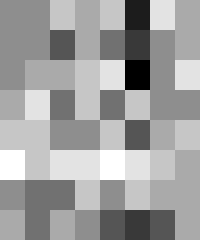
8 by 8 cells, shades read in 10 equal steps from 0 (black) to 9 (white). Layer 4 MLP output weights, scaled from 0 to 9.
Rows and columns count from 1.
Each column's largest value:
9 8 8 8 9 8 8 8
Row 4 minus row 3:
1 2 -2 0 -4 7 0 -3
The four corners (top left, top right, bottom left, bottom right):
5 6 6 6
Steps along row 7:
down same up down up down same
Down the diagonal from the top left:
5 5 6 7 7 8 6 6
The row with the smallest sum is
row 8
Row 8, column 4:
5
